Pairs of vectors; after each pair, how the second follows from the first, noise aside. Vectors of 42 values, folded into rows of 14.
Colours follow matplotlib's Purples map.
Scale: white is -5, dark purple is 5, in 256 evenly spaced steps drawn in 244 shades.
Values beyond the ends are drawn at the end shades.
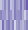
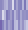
reversed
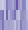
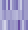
wrapped around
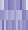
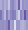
wrapped around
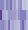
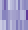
reversed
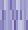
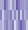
negated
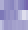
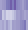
wrapped around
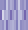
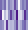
scaled up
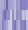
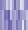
wrapped around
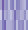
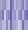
wrapped around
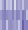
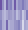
negated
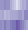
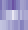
wrapped around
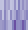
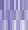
negated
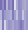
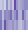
negated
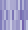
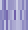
reversed
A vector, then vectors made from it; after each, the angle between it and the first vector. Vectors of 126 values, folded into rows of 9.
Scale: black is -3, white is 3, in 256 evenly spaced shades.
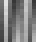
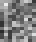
partly aligned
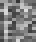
partly aligned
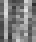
nearly parallel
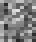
partly opposed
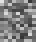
orthogonal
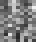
partly opposed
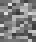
orthogonal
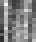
nearly parallel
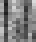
nearly opposite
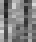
nearly opposite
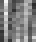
nearly parallel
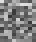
orthogonal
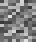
orthogonal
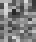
partly aligned
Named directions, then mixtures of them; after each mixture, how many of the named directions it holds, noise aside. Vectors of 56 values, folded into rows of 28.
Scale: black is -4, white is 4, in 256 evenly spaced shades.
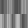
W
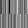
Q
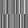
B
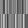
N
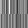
one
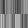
two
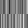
two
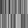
two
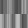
one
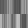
one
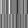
one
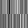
three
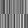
three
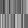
three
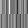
one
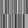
one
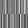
one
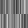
two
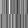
one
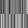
three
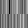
three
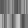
one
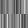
two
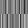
one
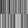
three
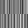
three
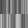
two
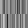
three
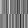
two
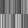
three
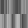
one
